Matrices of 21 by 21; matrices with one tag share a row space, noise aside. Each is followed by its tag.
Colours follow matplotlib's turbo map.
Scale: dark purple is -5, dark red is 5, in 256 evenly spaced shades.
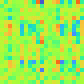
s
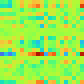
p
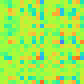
s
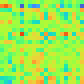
p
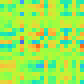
p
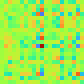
s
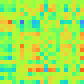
p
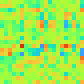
p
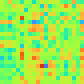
p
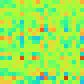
p
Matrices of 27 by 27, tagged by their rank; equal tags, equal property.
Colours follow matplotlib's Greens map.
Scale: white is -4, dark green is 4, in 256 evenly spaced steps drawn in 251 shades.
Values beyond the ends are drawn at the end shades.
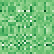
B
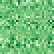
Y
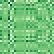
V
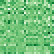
B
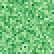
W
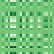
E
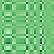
E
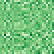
B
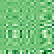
V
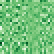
Y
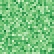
W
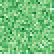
W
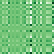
E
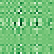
V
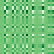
E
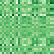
V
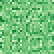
Y
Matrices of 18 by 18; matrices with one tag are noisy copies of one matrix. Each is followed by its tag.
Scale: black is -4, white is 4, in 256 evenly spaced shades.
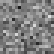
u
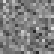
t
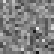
t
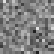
t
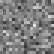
u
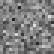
u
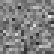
u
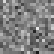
t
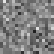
t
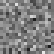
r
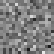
r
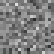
r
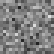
u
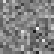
t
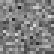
u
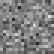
u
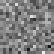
r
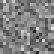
t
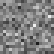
u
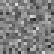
r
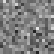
t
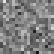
t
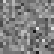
t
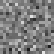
r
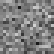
u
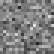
u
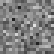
u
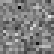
u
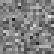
u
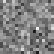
t
